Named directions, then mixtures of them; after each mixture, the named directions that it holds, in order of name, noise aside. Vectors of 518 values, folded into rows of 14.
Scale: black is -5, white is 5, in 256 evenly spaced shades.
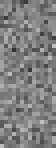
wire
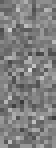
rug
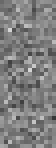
rug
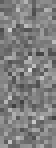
rug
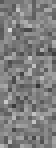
rug, wire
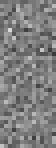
rug, wire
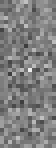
rug, wire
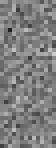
rug, wire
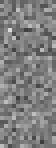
rug, wire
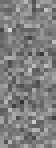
rug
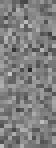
wire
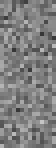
wire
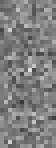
rug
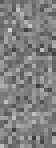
rug, wire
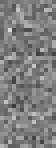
rug, wire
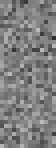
wire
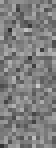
rug, wire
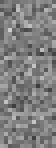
rug, wire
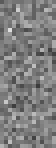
rug, wire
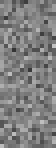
wire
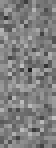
rug, wire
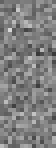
rug, wire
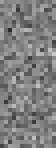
rug, wire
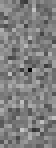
rug, wire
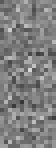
rug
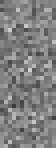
rug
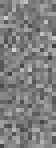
wire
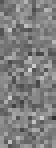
rug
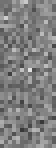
rug, wire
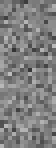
wire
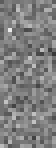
rug, wire
